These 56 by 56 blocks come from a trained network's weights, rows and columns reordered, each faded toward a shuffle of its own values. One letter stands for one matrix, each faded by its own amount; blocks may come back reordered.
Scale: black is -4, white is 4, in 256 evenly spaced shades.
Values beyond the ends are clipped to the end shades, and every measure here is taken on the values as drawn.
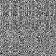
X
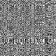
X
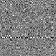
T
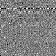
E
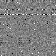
T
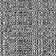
X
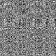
X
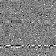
T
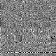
E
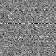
T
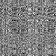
X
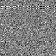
T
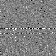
T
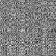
X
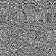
E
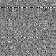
E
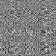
X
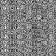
X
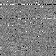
T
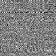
E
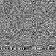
E
